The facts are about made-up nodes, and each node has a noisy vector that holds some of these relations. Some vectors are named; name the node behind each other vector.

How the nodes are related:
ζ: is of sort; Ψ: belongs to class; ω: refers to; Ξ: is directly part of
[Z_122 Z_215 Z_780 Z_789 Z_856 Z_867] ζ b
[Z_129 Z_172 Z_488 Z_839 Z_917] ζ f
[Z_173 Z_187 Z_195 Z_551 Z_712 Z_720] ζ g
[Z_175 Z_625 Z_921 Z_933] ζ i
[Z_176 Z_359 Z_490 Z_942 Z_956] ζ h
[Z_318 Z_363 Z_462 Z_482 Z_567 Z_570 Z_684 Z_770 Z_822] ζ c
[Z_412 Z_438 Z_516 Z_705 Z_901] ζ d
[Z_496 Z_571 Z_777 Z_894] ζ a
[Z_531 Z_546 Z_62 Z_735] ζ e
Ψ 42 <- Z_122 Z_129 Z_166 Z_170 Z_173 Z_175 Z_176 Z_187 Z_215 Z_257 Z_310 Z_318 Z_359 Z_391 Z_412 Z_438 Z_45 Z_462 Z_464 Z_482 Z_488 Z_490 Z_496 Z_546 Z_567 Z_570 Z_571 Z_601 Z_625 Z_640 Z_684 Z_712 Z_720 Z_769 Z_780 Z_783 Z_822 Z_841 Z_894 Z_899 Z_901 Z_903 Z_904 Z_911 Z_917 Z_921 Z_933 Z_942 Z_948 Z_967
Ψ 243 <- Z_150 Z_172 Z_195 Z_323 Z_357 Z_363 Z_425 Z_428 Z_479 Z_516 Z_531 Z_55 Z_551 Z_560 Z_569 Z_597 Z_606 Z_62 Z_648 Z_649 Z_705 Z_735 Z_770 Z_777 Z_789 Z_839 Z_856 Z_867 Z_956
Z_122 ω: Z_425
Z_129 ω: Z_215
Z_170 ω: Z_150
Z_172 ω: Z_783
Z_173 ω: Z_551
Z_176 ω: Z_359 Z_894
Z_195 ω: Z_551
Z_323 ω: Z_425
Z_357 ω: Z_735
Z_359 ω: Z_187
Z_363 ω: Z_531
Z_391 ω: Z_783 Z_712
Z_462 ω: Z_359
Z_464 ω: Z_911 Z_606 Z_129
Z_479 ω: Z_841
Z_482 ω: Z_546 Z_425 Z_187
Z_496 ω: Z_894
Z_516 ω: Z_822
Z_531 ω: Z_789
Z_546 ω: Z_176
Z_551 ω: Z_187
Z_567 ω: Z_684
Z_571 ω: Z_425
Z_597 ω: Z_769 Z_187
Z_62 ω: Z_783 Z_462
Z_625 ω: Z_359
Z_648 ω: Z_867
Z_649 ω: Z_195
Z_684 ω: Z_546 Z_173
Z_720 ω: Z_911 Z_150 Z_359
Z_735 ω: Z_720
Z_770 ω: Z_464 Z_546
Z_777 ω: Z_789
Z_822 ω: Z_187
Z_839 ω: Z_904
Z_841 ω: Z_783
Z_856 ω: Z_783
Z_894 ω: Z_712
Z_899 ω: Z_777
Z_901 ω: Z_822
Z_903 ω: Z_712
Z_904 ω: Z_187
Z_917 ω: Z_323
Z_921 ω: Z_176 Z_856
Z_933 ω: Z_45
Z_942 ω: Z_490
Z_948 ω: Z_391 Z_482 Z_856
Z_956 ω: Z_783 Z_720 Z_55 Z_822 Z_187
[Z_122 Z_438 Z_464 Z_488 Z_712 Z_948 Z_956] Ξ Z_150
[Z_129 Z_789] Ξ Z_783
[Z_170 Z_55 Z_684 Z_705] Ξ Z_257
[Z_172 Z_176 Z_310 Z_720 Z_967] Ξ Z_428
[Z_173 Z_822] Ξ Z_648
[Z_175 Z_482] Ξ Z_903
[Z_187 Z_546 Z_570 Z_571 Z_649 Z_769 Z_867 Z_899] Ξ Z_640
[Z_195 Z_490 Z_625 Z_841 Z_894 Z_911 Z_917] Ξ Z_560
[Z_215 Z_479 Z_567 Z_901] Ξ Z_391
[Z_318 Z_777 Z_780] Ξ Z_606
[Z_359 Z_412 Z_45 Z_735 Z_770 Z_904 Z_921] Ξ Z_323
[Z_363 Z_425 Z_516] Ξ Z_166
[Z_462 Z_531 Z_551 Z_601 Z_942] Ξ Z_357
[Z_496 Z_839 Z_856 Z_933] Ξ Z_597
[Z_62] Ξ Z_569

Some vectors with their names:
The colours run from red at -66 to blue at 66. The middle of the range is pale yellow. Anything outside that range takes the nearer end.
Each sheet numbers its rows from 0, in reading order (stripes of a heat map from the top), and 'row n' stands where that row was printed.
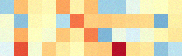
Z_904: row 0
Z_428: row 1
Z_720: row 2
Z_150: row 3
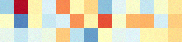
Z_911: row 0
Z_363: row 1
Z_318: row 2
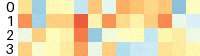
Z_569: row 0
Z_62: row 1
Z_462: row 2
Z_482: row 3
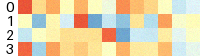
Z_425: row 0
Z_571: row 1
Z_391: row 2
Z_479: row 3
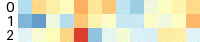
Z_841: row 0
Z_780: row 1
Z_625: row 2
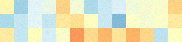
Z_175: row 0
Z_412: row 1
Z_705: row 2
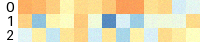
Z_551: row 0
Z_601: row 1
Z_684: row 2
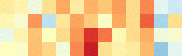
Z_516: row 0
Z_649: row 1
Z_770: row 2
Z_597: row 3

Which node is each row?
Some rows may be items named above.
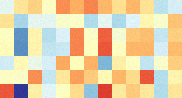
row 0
Z_735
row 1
Z_942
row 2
Z_363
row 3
Z_363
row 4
Z_215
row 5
Z_649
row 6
Z_777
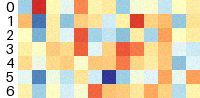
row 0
Z_911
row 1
Z_867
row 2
Z_571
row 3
Z_856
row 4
Z_323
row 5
Z_899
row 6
Z_705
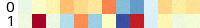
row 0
Z_948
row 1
Z_187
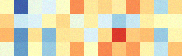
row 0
Z_531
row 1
Z_917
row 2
Z_867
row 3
Z_789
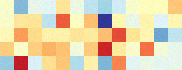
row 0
Z_175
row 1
Z_546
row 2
Z_606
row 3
Z_956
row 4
Z_783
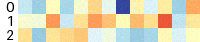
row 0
Z_640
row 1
Z_649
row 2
Z_903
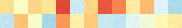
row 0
Z_856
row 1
Z_129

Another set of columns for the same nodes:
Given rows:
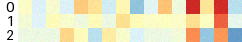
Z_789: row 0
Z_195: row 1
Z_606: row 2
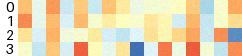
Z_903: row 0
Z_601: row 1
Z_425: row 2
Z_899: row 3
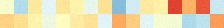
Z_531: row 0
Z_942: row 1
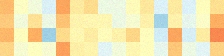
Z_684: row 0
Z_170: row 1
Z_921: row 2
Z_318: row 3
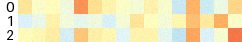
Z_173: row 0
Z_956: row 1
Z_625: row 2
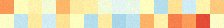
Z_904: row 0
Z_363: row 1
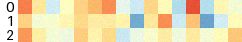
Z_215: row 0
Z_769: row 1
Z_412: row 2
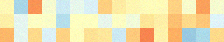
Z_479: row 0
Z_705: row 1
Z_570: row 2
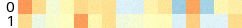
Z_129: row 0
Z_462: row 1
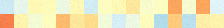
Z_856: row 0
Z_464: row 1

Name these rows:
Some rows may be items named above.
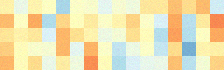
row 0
Z_705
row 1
Z_921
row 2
Z_175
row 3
Z_783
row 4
Z_391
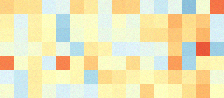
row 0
Z_933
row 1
Z_705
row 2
Z_705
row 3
Z_150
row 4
Z_712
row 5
Z_62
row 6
Z_516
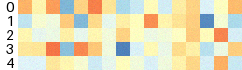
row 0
Z_122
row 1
Z_867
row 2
Z_735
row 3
Z_917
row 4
Z_569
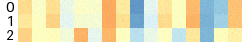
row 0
Z_640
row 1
Z_640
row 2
Z_783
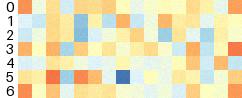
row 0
Z_567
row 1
Z_649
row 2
Z_648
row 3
Z_921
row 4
Z_569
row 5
Z_917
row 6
Z_948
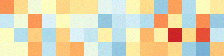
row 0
Z_129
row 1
Z_323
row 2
Z_777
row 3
Z_571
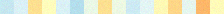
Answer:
Z_357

